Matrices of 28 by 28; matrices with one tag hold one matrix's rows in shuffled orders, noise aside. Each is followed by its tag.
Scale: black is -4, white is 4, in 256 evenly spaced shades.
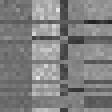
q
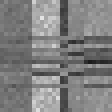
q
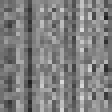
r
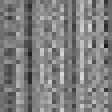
r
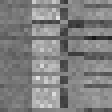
q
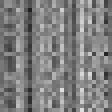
r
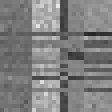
q
